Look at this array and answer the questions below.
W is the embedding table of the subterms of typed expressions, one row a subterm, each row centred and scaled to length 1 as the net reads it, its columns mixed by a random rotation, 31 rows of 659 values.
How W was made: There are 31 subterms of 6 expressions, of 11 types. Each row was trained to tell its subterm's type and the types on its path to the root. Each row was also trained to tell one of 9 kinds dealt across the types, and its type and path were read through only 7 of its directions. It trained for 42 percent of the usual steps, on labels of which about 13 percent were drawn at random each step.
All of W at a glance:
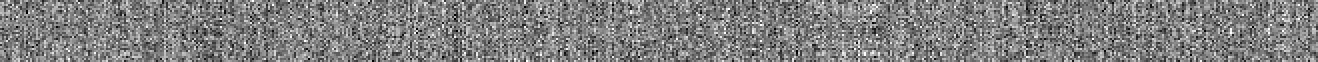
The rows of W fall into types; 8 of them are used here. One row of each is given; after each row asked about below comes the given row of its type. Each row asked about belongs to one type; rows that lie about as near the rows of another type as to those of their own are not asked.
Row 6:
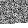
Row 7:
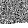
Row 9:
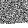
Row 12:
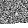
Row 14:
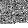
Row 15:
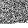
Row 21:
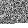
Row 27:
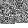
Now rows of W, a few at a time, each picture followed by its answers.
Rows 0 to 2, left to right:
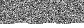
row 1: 6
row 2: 27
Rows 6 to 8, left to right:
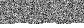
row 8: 15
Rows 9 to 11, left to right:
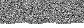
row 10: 7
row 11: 14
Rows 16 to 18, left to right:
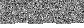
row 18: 12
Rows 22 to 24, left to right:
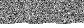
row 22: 9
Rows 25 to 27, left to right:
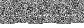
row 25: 7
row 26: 27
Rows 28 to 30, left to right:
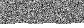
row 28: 14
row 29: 21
